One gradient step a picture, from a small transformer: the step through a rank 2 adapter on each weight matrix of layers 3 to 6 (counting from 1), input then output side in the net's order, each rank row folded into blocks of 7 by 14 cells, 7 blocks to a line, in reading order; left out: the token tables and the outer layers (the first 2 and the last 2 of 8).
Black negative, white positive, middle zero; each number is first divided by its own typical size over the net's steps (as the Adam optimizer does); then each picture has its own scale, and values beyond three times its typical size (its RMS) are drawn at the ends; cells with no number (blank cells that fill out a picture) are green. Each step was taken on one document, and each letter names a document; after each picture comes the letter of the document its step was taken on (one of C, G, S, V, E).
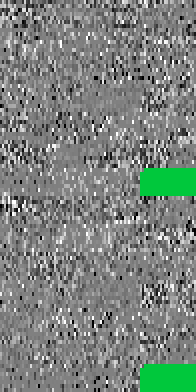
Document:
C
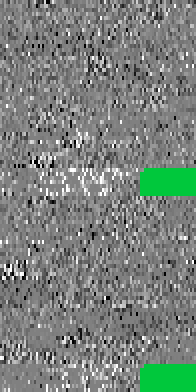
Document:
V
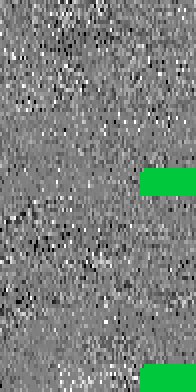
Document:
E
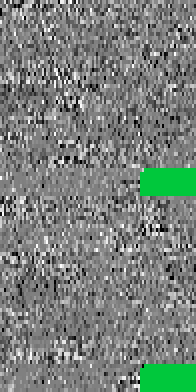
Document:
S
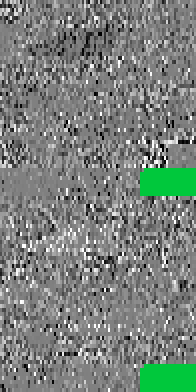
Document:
C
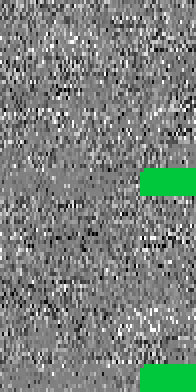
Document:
C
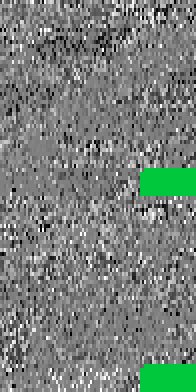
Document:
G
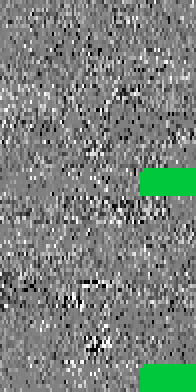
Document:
C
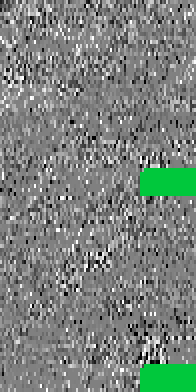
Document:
V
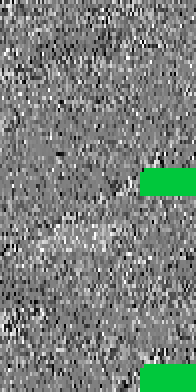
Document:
G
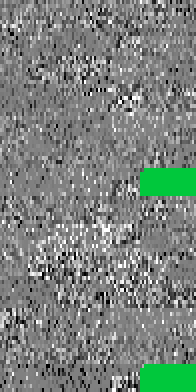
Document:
G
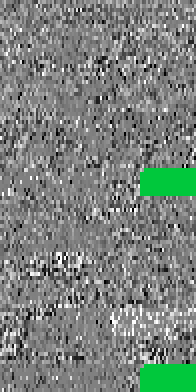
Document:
S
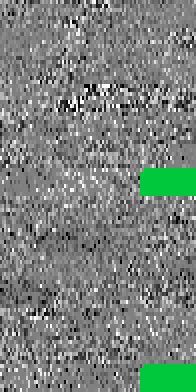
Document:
C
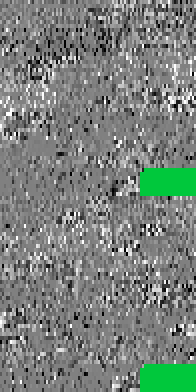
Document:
G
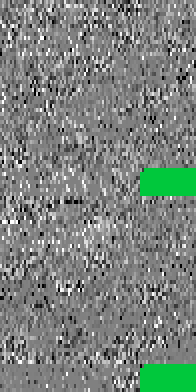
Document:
V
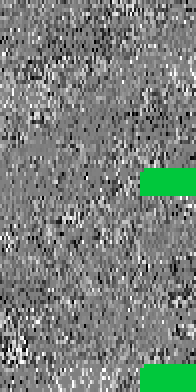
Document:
G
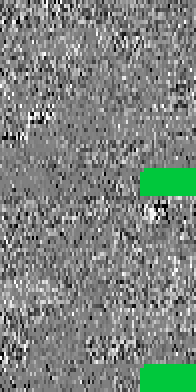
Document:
G
